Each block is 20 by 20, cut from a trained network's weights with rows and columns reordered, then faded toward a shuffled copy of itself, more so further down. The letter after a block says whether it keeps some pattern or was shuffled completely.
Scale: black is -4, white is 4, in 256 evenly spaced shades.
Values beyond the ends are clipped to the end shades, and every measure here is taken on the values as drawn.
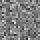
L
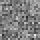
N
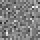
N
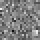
N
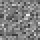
N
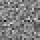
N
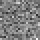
L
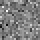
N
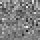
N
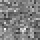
N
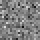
L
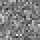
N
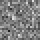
L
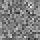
L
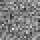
L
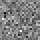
L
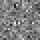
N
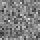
L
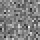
N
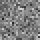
L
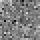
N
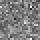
N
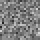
L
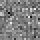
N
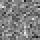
L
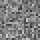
N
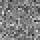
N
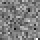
L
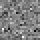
L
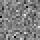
N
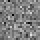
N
